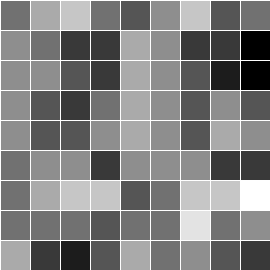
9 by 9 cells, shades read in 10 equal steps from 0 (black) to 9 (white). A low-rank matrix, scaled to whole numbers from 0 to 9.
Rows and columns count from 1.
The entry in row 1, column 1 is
4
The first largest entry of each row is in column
3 5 5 5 5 2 9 7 1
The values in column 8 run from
1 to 7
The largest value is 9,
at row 7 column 9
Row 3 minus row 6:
1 0 -2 0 1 0 -2 -1 -2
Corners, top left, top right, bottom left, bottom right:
4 4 6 2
